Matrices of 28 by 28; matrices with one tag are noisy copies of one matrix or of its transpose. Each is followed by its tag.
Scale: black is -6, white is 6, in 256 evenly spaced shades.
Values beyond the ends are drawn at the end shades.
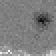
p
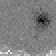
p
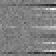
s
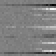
s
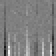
s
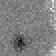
p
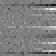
s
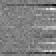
s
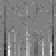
s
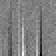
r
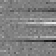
r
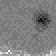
p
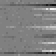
s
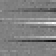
r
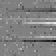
r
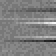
r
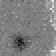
p
